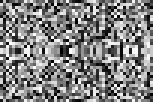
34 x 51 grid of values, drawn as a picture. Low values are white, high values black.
Histogram: flat. Stripes: none. Odd rows or columns: none. Slope: none. Average level on the scale: 50%. Seam: none. Mirror symmetry: top to bottom.
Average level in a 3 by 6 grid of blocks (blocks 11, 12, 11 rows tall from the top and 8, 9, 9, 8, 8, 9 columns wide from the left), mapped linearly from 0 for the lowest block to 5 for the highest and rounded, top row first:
444444
203531
444444
